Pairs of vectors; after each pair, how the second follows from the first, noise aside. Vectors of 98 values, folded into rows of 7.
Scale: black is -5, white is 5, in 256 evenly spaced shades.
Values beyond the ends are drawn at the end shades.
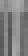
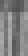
negated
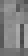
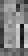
scaled up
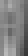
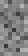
shuffled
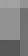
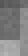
negated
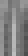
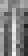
scaled up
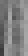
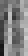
scaled up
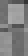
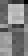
scaled up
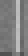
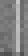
copied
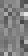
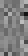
negated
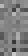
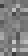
negated
